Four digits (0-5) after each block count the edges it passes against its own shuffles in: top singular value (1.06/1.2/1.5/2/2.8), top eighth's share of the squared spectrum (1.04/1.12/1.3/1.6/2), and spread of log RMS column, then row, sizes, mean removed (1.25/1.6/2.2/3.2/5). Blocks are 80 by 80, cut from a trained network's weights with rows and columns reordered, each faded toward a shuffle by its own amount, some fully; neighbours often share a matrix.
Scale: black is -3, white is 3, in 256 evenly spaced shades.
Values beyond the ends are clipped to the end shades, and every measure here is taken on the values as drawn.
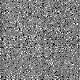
2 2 0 2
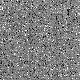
1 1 0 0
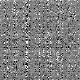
3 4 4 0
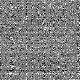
3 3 3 1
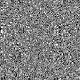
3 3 1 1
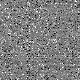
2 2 2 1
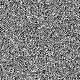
0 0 0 0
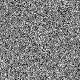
2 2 0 0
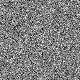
0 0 0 0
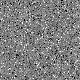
0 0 0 0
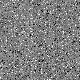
1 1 0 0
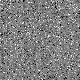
0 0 0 0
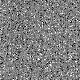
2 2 0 1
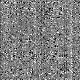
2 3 1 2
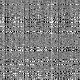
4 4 1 4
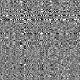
4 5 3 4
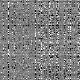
3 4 4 0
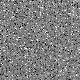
0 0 0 0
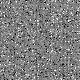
1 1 0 1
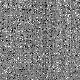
2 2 0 2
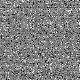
2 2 2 0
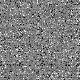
2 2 2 0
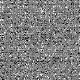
2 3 3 0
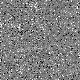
0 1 1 0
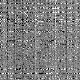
4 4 1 4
